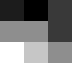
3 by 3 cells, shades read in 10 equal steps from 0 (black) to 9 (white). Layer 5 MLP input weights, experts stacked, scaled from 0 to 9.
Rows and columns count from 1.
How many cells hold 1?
1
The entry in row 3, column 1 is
9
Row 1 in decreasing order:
2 1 0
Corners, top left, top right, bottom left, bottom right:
1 2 9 5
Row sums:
3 12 21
